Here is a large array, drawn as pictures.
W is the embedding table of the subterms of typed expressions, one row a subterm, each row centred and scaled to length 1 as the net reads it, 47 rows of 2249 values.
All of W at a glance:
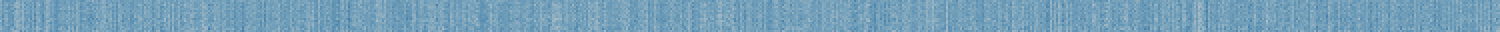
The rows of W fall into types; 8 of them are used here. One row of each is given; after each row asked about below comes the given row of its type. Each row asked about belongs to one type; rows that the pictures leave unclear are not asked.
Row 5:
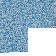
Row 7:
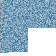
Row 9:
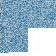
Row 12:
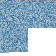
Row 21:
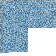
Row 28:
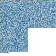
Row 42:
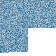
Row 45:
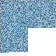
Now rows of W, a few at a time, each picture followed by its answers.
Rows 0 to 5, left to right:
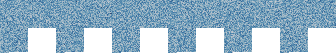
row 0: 12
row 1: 42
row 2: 7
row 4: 28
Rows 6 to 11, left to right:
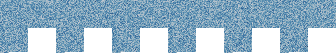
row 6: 9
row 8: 45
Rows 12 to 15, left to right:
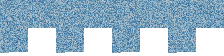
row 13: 21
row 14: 42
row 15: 5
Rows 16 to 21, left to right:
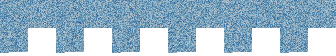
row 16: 28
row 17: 28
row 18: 42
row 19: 45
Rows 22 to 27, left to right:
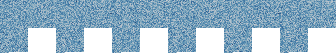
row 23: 7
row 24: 21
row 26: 42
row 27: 9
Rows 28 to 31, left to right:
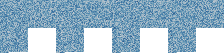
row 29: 9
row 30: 9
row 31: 7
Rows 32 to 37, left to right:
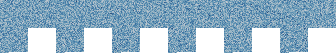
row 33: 7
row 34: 21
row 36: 5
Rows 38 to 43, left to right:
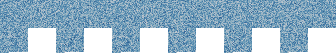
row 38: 28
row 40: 28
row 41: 42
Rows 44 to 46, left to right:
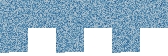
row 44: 21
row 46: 7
